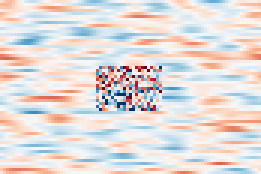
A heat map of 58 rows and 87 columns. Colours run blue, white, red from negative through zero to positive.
Overall the values sit about 50% of the way up the scale. The halves do not mirror each other. Streaks run across, left to right. The centre is the roughest part. In the centre lies a patch that is rougher than the rest.
